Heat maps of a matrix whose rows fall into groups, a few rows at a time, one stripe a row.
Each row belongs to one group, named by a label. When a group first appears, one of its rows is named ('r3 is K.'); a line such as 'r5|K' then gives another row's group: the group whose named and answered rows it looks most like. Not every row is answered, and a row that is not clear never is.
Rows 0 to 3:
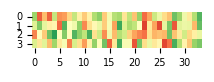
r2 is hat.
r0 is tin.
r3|tin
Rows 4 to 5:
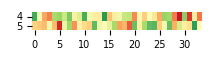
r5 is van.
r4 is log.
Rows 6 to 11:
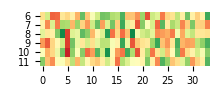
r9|van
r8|hat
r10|hat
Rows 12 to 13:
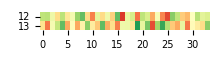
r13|tin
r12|hat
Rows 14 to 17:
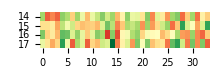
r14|log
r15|tin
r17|log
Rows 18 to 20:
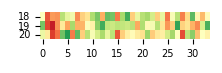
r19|van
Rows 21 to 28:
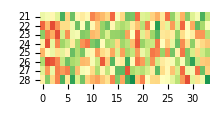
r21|hat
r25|hat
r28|hat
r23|van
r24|log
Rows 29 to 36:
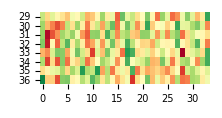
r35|hat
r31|log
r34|tin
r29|tin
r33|hat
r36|log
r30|log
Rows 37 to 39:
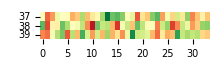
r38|tin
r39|hat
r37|van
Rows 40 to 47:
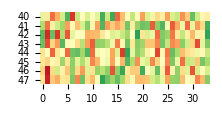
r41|tin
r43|tin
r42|tin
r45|hat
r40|log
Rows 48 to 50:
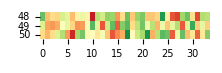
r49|log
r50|tin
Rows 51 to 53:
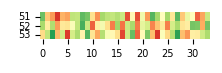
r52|hat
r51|van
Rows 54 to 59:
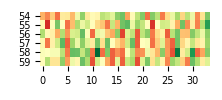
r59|hat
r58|hat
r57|hat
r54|van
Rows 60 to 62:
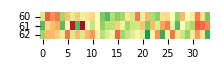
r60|van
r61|log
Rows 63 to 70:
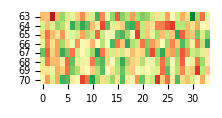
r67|log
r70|log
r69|van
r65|van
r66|tin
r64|hat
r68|van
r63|log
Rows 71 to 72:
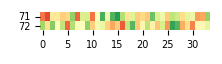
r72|hat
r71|van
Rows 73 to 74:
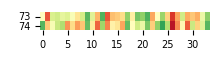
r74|tin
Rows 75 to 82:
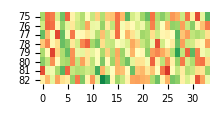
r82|van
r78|log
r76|log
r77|log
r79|log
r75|tin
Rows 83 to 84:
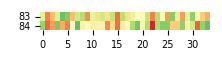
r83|log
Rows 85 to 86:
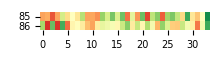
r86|tin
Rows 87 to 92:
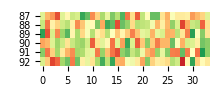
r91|tin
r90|hat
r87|van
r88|log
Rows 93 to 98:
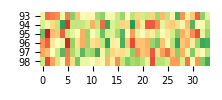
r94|hat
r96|van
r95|van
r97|hat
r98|tin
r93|van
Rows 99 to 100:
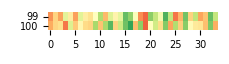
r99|van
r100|van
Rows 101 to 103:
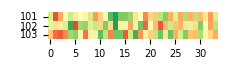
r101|van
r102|hat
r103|log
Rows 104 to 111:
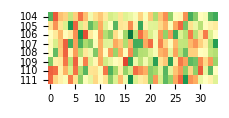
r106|van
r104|tin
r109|tin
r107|hat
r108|hat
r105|hat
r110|van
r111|van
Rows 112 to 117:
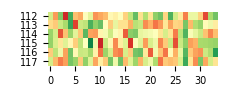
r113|hat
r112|tin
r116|hat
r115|hat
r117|log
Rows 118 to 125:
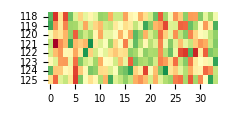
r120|hat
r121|tin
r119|tin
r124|van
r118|log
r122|tin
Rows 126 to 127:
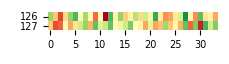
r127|van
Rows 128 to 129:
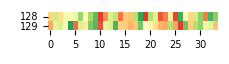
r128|hat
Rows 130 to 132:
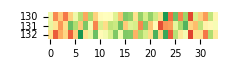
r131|log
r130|van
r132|van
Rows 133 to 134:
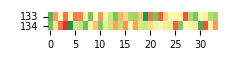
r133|tin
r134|log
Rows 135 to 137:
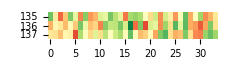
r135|log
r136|van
